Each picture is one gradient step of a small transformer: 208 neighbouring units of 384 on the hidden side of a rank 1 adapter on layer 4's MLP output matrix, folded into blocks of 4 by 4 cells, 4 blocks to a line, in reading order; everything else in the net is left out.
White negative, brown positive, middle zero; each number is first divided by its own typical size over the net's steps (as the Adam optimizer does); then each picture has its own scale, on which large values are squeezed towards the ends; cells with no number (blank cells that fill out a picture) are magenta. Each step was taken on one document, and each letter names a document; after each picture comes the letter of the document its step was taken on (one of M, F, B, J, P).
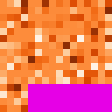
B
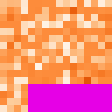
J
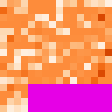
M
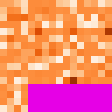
J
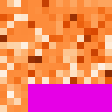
B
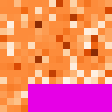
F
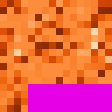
M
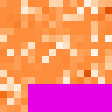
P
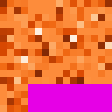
M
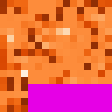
M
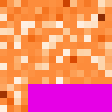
J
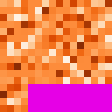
B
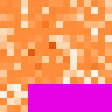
P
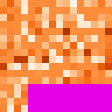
J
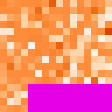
F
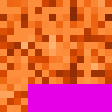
B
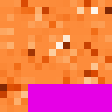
P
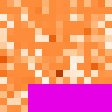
B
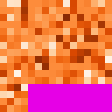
J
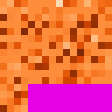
J
